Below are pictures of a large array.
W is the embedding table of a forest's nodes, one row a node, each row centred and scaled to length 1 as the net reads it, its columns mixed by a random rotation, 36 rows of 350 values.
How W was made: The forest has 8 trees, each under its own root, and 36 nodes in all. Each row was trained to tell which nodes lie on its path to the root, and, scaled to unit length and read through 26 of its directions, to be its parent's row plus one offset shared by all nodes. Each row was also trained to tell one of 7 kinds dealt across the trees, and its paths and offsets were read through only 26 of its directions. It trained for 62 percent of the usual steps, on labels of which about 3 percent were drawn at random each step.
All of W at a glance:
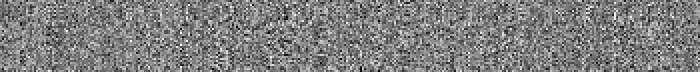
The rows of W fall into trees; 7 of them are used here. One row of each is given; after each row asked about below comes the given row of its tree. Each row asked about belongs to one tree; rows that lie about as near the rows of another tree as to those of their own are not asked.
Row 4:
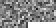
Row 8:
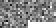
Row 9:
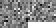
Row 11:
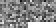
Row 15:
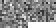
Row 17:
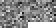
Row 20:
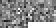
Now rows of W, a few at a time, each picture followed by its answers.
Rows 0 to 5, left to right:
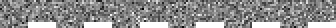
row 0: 9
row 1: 15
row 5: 15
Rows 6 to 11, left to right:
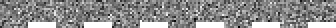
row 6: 4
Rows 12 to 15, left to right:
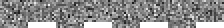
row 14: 17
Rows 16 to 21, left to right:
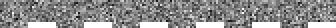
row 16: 11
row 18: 9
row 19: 15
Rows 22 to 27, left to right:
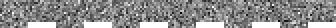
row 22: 11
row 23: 8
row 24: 9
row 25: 4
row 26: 9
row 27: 20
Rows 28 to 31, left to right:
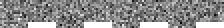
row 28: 17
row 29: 8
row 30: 11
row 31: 15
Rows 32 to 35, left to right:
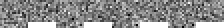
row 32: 17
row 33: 11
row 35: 8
